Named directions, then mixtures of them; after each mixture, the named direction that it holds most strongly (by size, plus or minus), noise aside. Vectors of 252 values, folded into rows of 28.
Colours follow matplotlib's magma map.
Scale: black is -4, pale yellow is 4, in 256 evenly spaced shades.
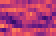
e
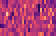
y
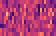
y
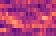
e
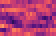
e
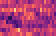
e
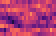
e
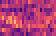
e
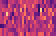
y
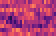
e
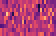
y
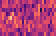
y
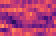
e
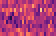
y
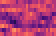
e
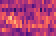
e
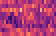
e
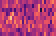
y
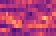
e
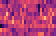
y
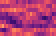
e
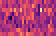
y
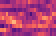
e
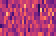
y
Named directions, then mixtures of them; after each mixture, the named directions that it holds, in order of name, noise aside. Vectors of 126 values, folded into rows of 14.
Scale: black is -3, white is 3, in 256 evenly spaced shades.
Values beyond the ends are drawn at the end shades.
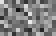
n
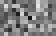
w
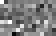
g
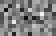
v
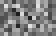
w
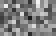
v, w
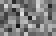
w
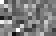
g, n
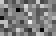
n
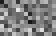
n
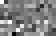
g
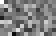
g, n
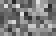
v, w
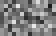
v, w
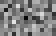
v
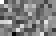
g, n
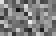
n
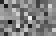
g, w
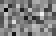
v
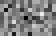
v
